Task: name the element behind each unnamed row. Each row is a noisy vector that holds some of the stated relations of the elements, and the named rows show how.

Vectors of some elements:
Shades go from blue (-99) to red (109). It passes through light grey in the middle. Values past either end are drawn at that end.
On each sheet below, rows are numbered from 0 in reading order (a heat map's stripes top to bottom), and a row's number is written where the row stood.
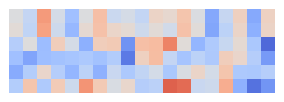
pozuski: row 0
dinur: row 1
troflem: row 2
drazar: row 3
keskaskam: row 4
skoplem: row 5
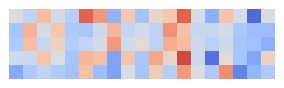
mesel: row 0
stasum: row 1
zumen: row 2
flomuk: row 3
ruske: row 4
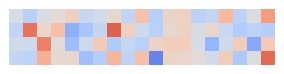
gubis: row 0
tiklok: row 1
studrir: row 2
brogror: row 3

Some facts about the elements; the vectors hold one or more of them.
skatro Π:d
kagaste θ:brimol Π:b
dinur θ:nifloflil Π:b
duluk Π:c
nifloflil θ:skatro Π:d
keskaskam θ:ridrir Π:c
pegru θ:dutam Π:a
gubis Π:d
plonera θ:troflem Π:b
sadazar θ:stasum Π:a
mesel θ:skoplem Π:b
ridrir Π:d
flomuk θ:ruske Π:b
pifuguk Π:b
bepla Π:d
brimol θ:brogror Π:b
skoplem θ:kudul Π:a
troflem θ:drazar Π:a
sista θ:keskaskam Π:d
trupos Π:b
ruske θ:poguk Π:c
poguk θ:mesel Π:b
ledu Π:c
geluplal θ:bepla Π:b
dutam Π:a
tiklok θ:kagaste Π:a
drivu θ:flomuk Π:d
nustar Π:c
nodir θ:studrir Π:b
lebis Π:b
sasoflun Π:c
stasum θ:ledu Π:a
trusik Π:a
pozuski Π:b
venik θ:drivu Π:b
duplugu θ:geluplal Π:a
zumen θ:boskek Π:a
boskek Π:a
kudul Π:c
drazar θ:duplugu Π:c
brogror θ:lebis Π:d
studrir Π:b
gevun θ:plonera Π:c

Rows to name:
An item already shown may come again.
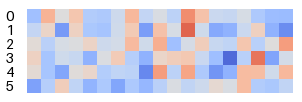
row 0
stasum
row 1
duplugu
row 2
sista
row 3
geluplal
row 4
bepla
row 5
ledu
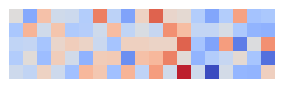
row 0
plonera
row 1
trusik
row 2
drivu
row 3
troflem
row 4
venik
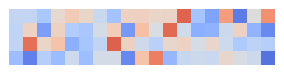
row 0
drivu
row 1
duplugu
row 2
tiklok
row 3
gevun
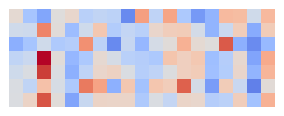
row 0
bepla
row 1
studrir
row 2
kudul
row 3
lebis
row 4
brimol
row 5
poguk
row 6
kagaste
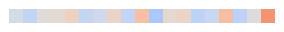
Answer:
nifloflil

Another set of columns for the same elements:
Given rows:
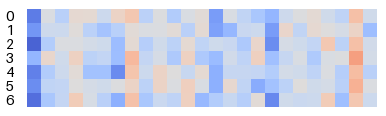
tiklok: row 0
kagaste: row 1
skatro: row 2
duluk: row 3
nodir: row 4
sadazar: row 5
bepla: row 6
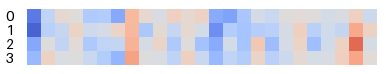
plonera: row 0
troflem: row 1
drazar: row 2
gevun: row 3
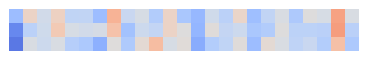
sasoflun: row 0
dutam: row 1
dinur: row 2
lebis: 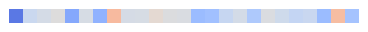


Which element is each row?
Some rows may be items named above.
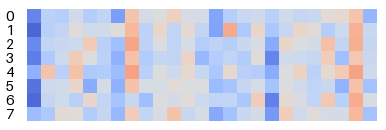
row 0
venik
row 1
duplugu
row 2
sista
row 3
bepla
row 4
ruske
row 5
lebis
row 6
nifloflil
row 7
brimol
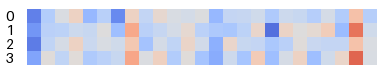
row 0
studrir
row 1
brogror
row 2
trusik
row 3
drazar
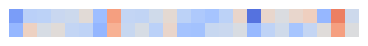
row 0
brogror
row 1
ledu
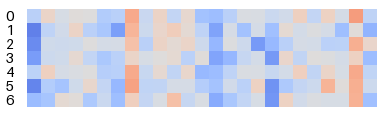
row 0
keskaskam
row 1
geluplal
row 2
stasum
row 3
kagaste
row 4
keskaskam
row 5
drivu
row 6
brimol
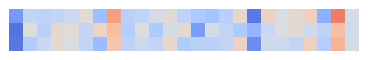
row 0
brogror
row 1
tiklok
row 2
gubis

